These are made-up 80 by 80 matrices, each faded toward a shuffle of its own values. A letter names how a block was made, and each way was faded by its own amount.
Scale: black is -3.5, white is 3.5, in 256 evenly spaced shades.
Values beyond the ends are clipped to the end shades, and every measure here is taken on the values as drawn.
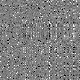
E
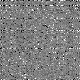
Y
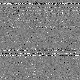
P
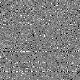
Y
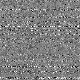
P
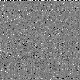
Y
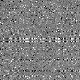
Y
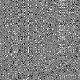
E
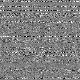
P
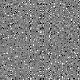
E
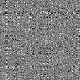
E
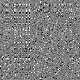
E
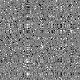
E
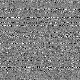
P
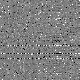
Y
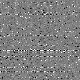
Y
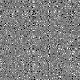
E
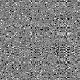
E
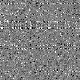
Y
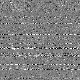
P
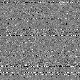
P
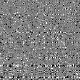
Y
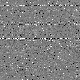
Y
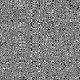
E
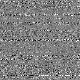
P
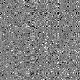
E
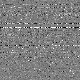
P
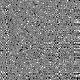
E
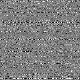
P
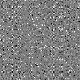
E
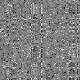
E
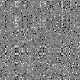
E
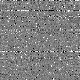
Y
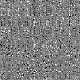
E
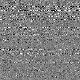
P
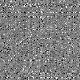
Y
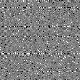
Y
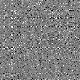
Y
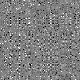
E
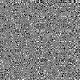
E
